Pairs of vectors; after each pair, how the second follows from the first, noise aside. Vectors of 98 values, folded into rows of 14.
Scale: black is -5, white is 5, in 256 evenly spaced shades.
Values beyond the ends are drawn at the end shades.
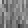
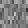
shuffled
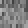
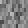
shuffled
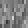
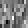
scaled up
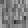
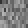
shuffled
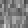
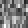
scaled up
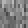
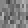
shuffled
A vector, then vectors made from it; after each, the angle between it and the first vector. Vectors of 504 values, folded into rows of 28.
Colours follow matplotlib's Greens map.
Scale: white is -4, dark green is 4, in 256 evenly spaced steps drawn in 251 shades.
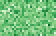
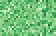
nearly parallel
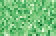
orthogonal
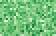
orthogonal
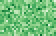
nearly opposite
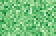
partly opposed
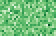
nearly parallel
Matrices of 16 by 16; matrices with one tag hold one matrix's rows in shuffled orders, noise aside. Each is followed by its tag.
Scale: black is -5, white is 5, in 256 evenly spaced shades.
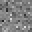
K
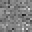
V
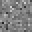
K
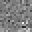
V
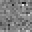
V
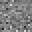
K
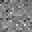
K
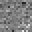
V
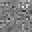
V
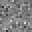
K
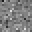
K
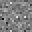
K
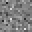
K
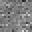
V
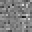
V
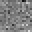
V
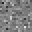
K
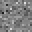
K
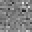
V
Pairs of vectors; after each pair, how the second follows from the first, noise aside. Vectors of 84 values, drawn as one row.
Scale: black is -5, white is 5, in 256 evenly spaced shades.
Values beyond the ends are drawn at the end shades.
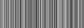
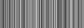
negated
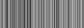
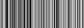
scaled up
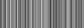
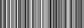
scaled up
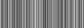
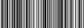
scaled up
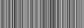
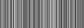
negated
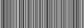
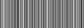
negated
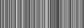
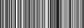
scaled up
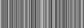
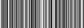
scaled up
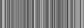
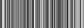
scaled up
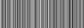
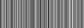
negated
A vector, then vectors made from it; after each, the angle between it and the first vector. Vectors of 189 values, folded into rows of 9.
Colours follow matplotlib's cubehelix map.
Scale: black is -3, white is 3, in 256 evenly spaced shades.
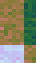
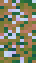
orthogonal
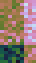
nearly opposite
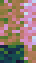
nearly opposite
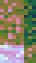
nearly parallel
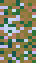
orthogonal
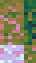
nearly parallel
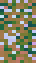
orthogonal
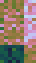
nearly opposite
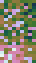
partly aligned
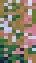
partly opposed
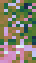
partly aligned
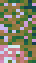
partly aligned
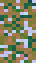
orthogonal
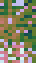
partly aligned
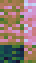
nearly opposite
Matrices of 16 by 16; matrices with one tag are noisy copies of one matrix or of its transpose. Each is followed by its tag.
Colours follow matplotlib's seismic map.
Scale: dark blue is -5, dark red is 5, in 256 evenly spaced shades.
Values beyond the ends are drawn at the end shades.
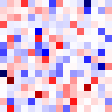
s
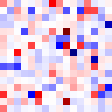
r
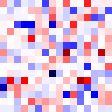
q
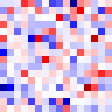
s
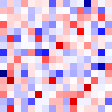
s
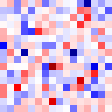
q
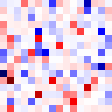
s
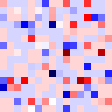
q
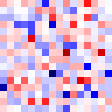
q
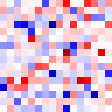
q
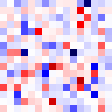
q
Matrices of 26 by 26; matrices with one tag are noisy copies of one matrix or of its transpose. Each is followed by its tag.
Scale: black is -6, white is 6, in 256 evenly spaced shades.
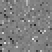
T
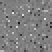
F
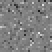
T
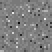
F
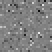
T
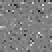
T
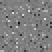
F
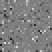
T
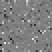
T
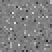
F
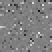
T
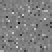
F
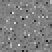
F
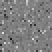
T
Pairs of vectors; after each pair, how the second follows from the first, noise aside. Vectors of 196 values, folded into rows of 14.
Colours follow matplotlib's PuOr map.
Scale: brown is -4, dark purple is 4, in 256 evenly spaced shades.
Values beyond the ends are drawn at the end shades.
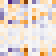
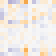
shrunk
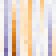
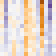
reversed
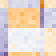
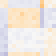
shrunk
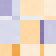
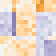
reversed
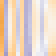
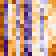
scaled up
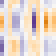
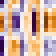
scaled up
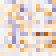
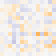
shrunk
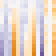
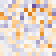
shuffled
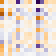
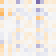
shrunk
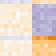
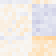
shrunk
